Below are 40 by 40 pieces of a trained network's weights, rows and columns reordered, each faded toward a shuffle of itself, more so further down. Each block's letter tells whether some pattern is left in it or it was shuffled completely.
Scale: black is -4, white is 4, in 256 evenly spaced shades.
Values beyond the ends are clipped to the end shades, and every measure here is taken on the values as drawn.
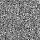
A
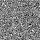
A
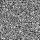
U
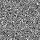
A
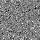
U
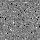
U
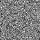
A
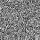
A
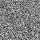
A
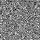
A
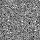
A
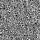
U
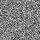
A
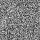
U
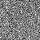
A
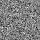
U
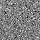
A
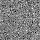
U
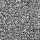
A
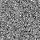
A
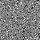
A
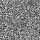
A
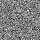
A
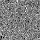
A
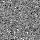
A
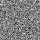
A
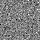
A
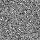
U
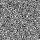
U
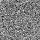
U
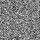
U
